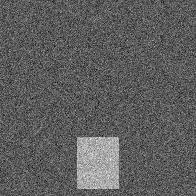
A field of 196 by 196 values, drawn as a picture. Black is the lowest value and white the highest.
There are no regular stripes. The values are skewed, with a long tail toward high values. An odd patch, higher than its surroundings, sits in the bottom middle. The ninth with the highest average is the bottom middle.
